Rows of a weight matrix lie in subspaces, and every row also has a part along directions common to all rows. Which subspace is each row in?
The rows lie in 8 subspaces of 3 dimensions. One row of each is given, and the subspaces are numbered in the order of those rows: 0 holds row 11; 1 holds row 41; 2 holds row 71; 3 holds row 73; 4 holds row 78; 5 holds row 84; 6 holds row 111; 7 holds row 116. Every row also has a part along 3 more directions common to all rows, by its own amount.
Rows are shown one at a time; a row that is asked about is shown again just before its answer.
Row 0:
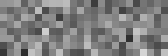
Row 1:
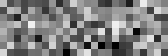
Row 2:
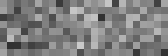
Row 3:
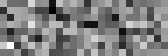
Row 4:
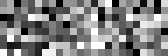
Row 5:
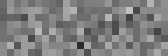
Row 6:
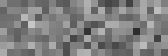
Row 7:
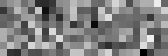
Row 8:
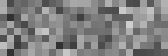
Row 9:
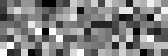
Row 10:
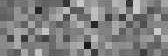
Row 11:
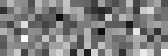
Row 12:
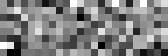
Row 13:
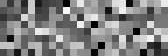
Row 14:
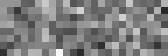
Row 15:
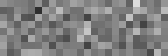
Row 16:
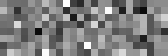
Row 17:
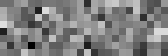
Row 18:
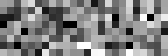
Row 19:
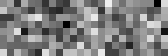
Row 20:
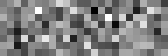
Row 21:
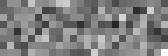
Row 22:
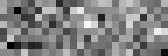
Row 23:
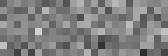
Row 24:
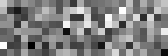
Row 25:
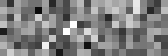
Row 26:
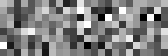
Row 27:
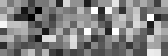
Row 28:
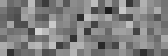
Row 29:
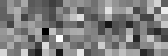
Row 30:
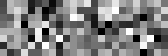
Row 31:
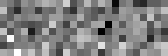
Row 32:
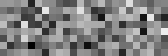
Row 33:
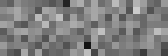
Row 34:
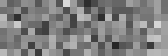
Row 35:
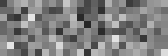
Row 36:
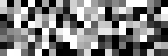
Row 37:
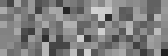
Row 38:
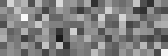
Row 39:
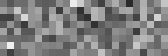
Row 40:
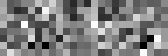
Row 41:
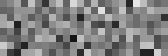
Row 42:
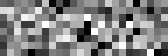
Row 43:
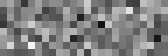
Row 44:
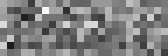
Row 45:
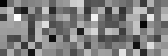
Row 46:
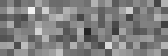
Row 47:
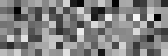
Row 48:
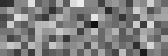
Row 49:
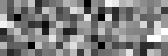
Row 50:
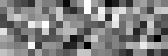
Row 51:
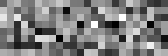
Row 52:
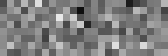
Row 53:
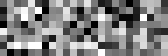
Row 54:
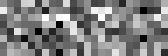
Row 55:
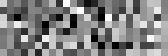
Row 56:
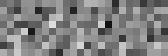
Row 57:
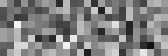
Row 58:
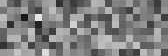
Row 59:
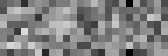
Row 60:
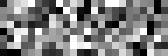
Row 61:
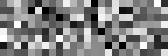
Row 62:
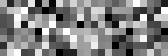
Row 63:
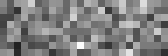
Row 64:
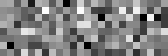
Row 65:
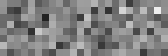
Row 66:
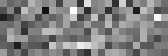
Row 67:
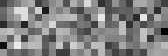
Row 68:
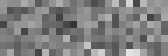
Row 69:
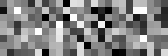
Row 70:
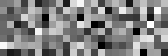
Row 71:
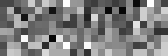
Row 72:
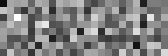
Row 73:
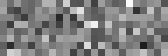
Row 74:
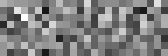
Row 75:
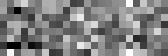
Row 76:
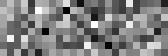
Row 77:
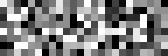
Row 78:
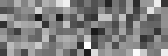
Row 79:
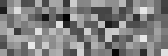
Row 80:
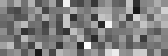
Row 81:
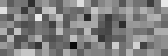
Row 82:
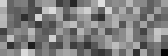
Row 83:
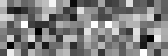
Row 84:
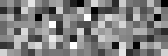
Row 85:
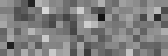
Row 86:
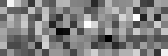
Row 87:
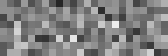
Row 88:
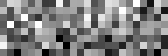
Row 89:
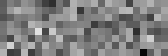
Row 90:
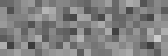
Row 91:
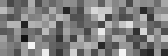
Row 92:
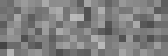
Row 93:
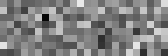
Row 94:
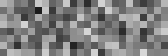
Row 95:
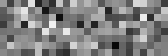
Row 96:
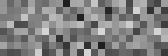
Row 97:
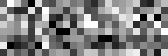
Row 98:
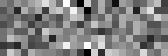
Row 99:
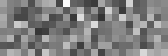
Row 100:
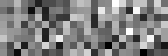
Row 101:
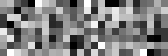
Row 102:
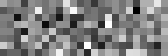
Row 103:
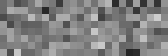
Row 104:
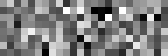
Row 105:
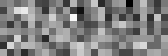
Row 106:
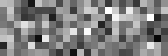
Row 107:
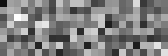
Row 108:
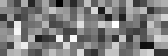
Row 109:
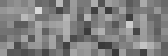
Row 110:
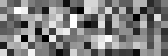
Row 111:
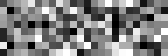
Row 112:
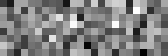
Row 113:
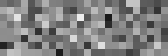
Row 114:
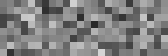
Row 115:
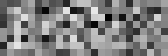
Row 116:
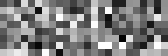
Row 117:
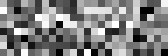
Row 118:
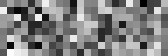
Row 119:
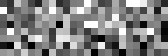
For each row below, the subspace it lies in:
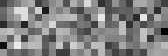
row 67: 3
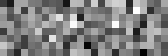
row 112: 3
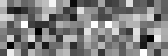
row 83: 7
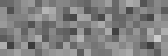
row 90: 6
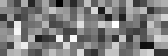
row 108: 1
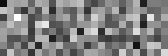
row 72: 2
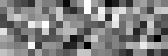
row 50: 6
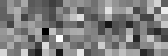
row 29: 7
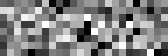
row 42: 1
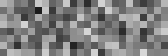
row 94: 3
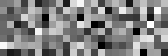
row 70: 5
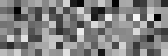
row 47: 5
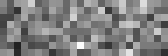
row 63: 4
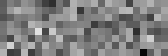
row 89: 7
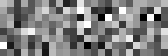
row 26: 0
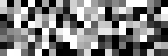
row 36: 3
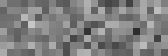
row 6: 6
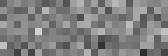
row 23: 2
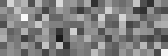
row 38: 2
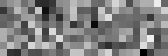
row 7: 7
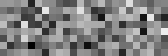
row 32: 0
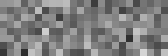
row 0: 7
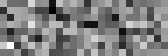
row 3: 3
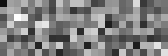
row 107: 2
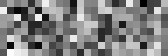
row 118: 5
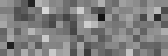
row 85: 0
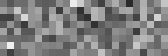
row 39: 5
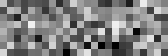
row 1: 6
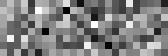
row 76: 1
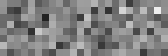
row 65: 5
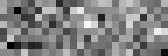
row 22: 4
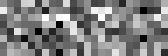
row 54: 0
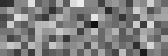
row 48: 2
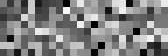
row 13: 1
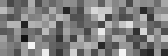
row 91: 0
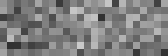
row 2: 4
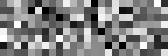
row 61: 7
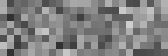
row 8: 5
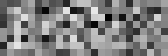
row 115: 1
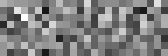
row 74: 2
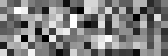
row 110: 2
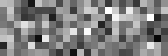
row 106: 6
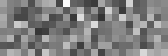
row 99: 6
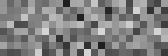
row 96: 7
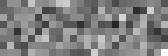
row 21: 1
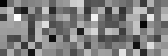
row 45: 2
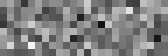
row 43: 6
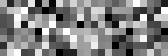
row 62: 3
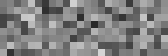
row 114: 4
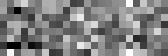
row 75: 4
